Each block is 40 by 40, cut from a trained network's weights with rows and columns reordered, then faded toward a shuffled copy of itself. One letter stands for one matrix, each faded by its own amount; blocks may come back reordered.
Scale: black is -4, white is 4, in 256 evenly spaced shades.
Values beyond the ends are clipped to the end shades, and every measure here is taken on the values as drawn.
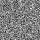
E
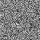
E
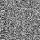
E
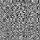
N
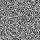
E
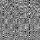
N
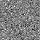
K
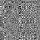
N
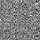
N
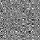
N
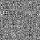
N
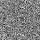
E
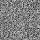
E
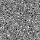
K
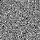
K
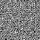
K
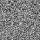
E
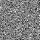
K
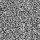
E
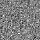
K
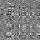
N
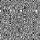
N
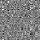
N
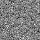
K
